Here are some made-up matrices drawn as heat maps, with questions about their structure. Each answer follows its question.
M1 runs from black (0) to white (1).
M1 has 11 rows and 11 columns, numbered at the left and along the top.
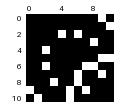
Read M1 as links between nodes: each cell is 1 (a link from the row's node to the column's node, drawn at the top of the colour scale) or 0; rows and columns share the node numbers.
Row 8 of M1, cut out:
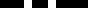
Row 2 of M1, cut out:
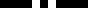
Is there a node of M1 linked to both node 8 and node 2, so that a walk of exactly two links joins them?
yes
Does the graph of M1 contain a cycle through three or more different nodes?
no
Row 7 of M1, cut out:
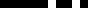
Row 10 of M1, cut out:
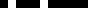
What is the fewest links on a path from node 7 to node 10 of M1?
3
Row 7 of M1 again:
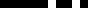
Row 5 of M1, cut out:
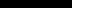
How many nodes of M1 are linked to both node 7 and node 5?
1
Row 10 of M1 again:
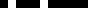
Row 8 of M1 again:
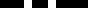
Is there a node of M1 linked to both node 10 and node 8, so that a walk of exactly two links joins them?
no
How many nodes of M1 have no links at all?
0
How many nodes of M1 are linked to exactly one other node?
4
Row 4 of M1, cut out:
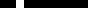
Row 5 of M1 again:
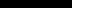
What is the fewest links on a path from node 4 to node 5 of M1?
5
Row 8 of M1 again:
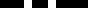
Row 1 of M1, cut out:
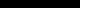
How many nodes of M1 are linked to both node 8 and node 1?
0
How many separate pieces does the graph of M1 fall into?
1
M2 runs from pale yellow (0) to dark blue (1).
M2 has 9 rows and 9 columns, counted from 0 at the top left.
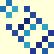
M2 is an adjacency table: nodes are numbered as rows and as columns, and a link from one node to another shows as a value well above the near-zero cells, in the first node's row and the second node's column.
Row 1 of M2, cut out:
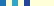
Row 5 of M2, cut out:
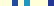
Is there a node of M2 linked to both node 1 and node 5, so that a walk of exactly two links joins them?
yes
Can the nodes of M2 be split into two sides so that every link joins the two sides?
yes
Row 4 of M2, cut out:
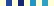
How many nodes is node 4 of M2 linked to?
4
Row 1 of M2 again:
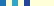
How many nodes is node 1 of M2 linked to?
3
